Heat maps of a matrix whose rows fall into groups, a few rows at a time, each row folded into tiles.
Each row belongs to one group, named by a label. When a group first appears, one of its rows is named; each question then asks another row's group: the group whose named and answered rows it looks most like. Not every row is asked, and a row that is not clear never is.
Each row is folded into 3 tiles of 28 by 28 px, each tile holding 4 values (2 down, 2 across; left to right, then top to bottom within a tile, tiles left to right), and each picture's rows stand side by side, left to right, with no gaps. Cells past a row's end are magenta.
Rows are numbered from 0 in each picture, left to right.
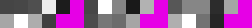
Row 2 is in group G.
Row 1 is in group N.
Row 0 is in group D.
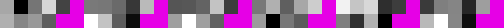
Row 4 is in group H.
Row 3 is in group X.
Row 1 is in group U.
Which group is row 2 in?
D
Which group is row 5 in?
G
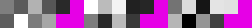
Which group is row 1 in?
H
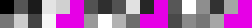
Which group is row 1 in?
D
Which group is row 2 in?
N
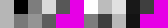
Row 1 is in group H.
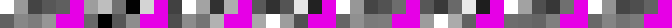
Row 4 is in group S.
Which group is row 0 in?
S
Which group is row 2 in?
N
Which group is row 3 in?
D
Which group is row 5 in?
D
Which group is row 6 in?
S
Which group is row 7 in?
S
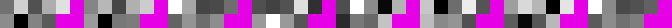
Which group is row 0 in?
X
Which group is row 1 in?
X
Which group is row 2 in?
S
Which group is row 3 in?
D
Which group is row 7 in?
S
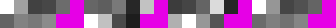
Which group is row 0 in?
S
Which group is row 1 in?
U
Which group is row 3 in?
S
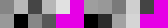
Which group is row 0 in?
X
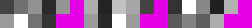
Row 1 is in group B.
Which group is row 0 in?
G
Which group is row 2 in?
N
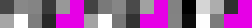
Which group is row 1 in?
G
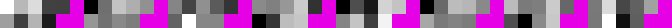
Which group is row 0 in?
H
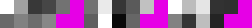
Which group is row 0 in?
S
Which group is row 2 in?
H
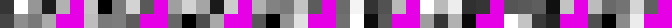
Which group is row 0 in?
N
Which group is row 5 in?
H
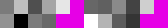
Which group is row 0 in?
X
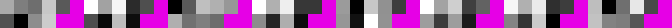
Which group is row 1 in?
H
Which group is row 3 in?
H
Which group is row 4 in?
B
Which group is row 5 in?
H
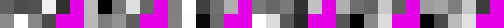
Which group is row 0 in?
D
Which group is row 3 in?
U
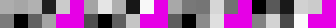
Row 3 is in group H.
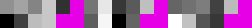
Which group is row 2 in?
U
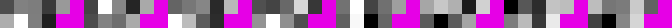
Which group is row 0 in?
G
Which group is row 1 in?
N
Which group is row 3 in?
D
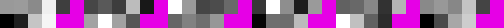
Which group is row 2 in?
S
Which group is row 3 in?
N
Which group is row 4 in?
U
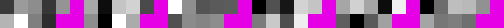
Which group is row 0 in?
G
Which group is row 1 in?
B
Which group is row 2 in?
S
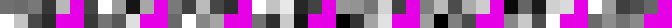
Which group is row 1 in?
N
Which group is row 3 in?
H
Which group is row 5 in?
X
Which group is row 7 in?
S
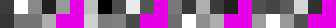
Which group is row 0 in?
N
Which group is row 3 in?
D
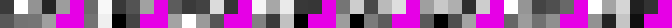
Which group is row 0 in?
N
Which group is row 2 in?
D
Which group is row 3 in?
H
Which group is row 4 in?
X
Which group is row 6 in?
S
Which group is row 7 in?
H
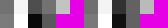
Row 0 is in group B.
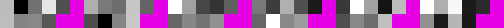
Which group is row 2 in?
S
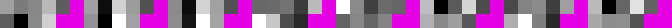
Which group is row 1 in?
B
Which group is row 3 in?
U
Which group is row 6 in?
G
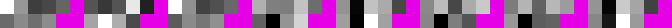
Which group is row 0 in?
S
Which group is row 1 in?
D
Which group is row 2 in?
S
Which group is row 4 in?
B
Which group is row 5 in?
X
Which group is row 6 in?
X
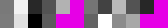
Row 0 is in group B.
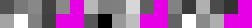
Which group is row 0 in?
G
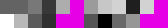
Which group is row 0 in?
U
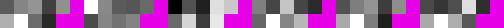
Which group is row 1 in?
S
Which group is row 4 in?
G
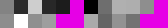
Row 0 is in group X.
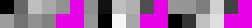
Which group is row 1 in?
B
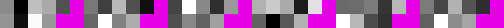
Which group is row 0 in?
B
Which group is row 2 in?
N
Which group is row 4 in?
U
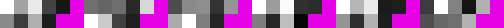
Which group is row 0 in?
H
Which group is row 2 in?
G
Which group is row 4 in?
H
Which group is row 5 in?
N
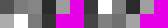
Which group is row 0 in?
G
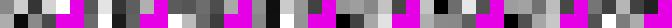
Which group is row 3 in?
B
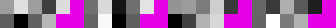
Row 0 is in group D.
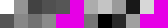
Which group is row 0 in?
S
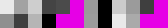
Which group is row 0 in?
H
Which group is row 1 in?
B
